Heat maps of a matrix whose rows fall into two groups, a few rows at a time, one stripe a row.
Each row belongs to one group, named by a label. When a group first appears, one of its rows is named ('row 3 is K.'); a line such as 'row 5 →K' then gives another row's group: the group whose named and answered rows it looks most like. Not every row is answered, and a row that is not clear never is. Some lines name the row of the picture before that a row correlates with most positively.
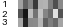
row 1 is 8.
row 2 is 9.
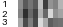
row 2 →8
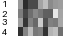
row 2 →9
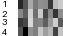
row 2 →8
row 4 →8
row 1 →9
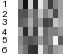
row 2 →8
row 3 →9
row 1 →8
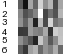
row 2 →8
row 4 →9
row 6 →9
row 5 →8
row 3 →8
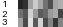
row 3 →8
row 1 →9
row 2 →9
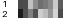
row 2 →9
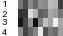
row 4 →8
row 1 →9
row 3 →9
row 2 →9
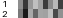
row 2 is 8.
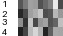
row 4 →9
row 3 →8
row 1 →9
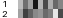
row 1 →8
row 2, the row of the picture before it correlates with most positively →1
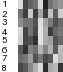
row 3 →8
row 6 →8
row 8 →9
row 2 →8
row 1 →8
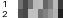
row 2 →9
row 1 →9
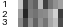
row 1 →8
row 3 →9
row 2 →9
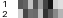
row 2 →8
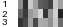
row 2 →9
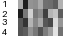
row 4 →9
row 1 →8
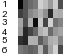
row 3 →8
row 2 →9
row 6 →9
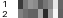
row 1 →9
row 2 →9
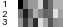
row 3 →8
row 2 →9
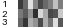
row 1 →9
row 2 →8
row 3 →9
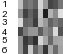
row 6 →8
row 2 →8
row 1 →8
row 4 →9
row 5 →8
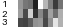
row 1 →8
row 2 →8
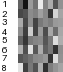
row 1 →8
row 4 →8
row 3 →8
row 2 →9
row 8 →8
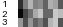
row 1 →9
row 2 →9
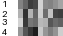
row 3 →8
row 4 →8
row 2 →8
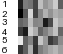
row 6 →9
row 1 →9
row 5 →8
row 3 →9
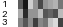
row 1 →9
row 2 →8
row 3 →9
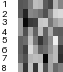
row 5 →9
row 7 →9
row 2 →9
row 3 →8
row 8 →8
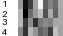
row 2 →8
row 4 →9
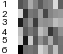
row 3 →9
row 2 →8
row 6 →9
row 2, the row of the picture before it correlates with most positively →2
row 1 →9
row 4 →8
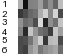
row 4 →9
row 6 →9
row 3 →8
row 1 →8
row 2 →9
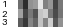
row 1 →8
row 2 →8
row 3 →8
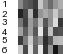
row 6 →8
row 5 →9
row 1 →8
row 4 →8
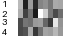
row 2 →8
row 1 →8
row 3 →9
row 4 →9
